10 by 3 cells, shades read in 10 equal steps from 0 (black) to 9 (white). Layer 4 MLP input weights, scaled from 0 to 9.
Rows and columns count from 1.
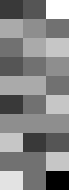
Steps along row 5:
same down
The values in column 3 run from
0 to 9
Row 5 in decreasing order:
6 6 4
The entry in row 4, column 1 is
3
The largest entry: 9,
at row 1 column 3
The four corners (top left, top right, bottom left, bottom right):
2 9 8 0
